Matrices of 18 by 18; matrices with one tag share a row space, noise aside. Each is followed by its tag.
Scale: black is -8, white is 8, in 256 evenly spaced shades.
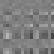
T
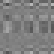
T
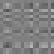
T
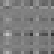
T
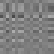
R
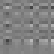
T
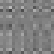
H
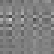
H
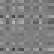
R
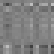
T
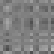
T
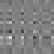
H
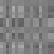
R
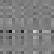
H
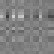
R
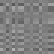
R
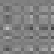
T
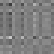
H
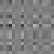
H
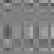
T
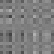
H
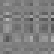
T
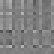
H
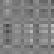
T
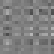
T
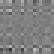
H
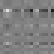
T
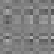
T
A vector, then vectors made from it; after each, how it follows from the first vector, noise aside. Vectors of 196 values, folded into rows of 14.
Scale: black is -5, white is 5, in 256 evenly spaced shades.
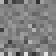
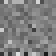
negated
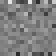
reversed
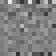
reversed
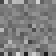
negated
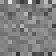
reversed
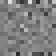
reversed
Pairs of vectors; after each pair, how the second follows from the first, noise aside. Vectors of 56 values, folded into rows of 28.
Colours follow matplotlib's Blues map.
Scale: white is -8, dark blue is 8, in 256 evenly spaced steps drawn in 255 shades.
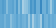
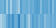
wrapped around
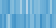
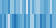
scaled up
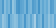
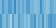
wrapped around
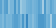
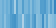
wrapped around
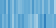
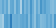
wrapped around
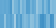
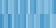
wrapped around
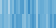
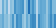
scaled up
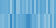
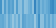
wrapped around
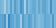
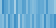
wrapped around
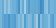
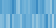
wrapped around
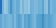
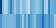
scaled up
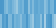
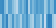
scaled up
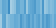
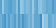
wrapped around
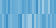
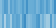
wrapped around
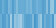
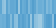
wrapped around
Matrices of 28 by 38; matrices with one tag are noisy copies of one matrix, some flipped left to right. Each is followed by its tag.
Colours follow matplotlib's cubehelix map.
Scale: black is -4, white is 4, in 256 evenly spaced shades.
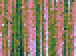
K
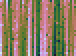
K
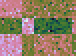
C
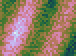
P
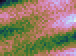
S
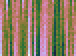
K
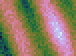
P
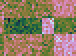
C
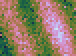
P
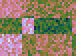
C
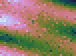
S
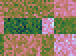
C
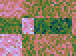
C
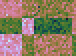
C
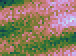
S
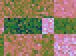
C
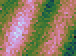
P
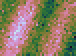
P
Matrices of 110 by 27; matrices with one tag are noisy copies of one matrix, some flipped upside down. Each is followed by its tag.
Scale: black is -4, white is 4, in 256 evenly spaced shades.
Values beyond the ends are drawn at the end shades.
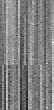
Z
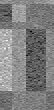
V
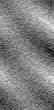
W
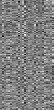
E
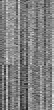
Z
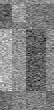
V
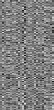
E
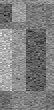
V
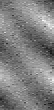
W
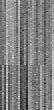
Z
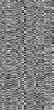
E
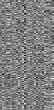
E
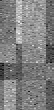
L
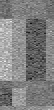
V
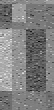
V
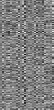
E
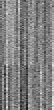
Z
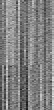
Z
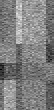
L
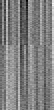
Z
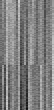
Z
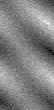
W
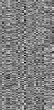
E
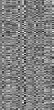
E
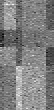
L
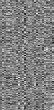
E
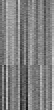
Z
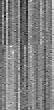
Z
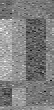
V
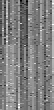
Z
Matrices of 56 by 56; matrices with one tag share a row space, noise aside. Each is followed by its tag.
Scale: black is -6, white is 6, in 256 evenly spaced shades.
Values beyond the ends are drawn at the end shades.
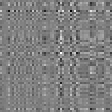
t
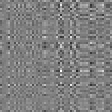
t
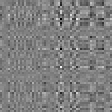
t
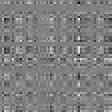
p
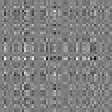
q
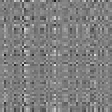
q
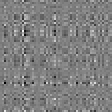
q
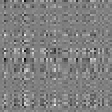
q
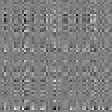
q
